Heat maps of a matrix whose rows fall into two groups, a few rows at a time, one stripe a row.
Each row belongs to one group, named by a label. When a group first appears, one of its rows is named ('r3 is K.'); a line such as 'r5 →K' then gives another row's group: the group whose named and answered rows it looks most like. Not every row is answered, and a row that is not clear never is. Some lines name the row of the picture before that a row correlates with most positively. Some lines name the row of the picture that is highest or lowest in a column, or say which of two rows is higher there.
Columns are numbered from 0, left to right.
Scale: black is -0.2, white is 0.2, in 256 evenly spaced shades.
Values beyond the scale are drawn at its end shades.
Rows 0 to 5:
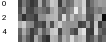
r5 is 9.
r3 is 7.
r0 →9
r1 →9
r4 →9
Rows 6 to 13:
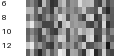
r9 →7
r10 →9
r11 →9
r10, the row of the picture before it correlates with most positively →5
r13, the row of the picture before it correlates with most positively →4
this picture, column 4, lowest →9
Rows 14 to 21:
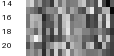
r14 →7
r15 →9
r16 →7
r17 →7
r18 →7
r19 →7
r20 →9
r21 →7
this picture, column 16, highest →15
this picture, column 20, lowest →14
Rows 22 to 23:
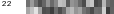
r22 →9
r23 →7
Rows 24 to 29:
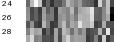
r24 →7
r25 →9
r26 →9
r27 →9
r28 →7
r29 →7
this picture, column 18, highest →24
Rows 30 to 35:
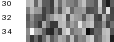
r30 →7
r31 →7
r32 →9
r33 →9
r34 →7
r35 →9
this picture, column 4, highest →33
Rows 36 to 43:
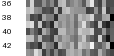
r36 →9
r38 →9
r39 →7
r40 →9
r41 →7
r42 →9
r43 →7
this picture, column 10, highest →37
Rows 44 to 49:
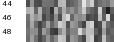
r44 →9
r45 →7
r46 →7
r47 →9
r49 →9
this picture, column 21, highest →44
